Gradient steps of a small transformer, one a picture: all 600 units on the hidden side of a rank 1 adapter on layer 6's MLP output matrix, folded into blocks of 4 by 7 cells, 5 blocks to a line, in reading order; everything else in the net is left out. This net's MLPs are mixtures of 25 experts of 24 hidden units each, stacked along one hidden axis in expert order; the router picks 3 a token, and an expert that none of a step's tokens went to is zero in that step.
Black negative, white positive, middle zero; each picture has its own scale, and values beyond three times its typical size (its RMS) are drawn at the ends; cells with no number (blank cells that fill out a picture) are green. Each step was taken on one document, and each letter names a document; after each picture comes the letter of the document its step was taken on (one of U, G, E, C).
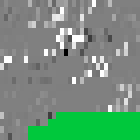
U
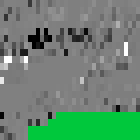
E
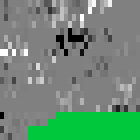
U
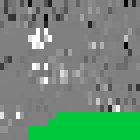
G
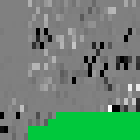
G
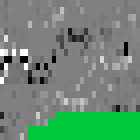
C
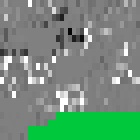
C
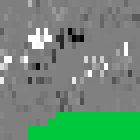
E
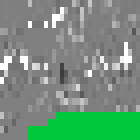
C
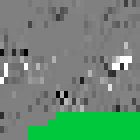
C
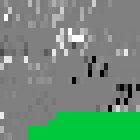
U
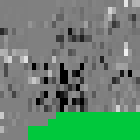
C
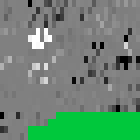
G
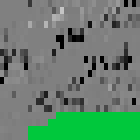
C
